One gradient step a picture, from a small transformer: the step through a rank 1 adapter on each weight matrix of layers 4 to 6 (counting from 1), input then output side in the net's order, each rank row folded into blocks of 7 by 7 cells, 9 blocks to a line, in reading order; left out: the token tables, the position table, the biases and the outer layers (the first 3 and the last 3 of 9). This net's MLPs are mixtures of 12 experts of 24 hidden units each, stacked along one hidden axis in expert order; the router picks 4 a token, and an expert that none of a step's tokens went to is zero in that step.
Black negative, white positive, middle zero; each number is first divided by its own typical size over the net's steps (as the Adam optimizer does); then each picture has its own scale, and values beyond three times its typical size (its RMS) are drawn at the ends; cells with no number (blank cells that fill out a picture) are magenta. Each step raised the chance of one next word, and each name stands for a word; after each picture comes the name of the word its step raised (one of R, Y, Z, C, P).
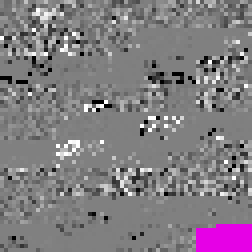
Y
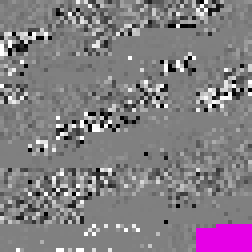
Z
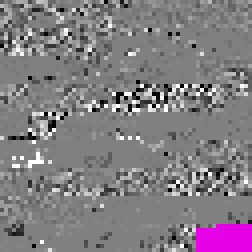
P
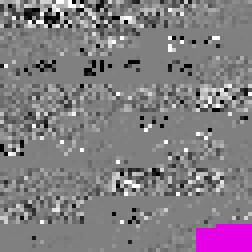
Y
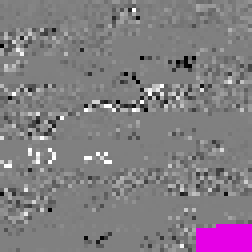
P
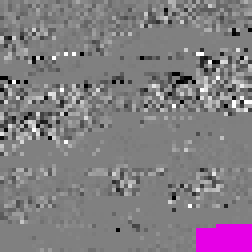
Y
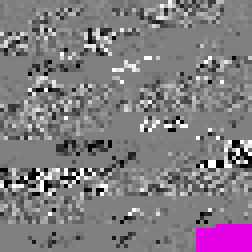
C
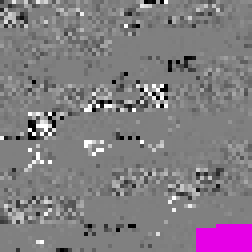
P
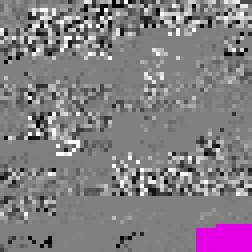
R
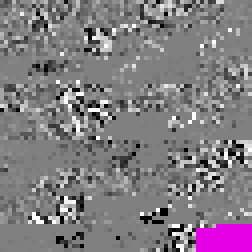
C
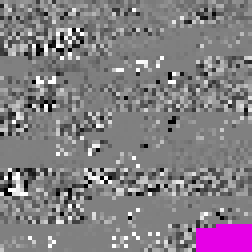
Z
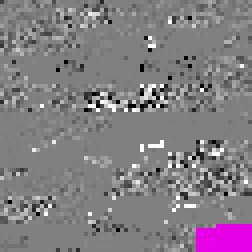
P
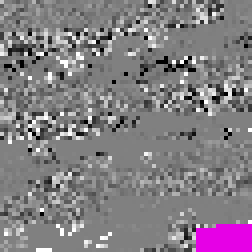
Z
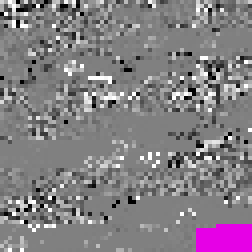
Z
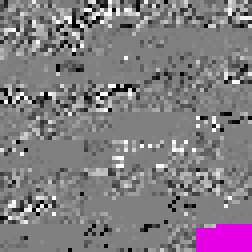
R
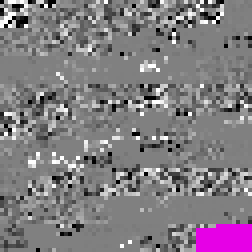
C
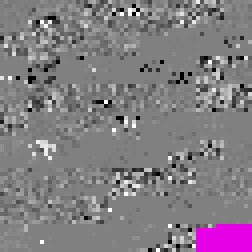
Y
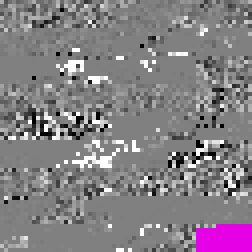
Z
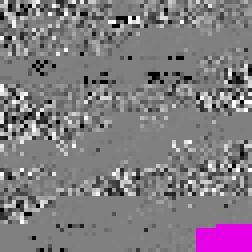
Y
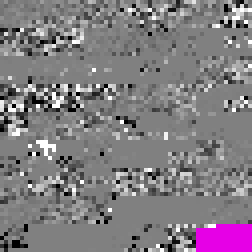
R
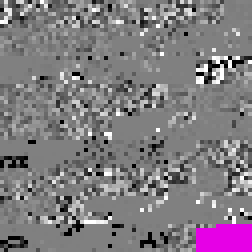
C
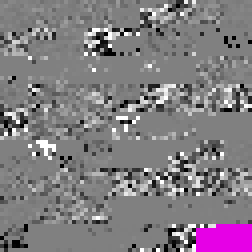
C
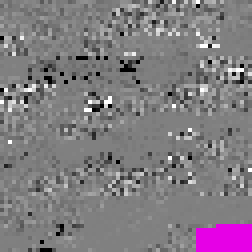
Y
